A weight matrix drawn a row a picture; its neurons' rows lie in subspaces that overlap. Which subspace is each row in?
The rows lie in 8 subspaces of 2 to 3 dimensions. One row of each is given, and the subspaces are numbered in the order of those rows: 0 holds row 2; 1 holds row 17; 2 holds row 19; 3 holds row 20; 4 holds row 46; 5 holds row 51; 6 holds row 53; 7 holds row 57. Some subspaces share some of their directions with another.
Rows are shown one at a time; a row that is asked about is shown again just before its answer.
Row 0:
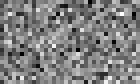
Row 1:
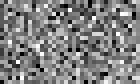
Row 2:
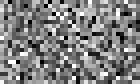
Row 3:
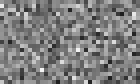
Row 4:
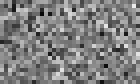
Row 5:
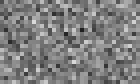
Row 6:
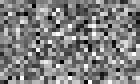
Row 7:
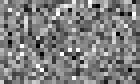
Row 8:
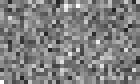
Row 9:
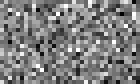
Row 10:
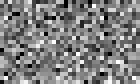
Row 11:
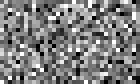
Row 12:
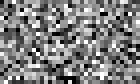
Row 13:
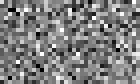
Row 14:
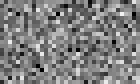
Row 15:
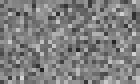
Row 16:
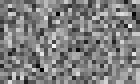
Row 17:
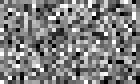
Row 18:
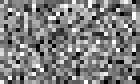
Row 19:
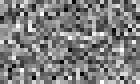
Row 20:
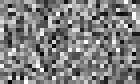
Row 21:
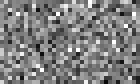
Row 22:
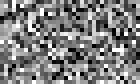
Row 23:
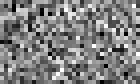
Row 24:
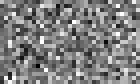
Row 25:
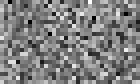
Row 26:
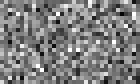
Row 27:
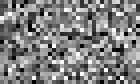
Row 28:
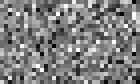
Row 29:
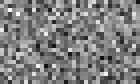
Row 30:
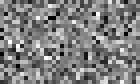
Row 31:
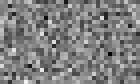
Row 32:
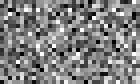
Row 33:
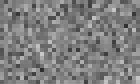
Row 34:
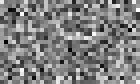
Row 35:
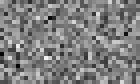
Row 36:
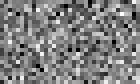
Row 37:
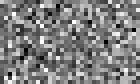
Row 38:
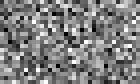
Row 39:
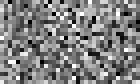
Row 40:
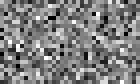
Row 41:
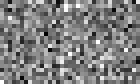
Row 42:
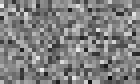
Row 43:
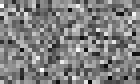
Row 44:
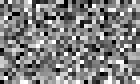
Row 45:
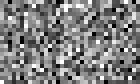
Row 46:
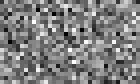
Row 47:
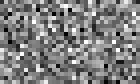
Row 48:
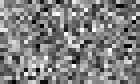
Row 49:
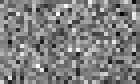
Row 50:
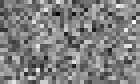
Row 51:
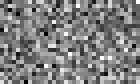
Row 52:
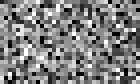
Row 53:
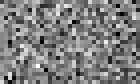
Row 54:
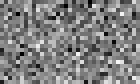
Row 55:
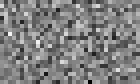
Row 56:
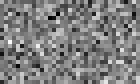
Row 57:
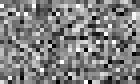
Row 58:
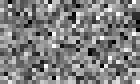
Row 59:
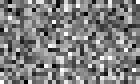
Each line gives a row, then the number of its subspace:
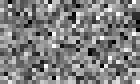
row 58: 0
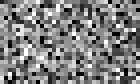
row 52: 6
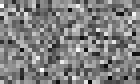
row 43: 7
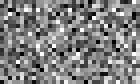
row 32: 2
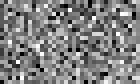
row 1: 0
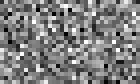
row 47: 4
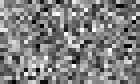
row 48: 4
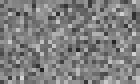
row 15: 7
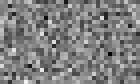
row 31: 3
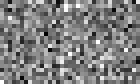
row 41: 5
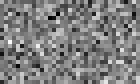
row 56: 1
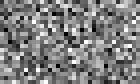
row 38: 4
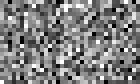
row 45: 5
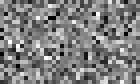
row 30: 1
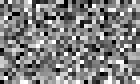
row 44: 3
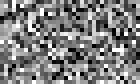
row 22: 2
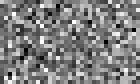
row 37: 6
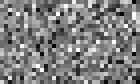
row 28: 0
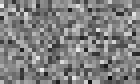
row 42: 7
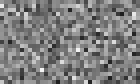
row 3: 7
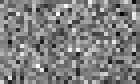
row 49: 6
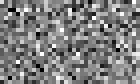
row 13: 2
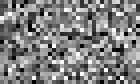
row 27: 2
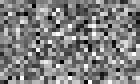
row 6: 7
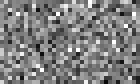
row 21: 6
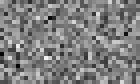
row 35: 1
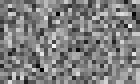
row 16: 3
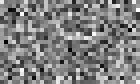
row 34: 2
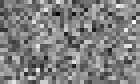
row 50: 4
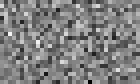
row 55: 7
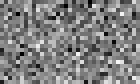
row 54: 3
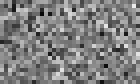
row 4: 2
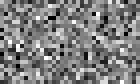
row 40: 1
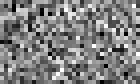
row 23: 2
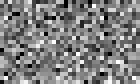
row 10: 3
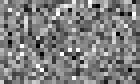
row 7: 7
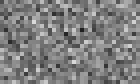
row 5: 4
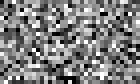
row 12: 7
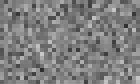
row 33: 6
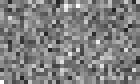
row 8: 5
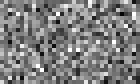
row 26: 3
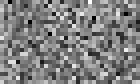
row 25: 0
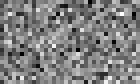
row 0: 2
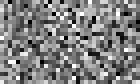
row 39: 0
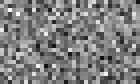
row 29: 5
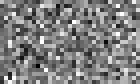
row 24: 6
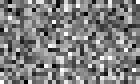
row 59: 5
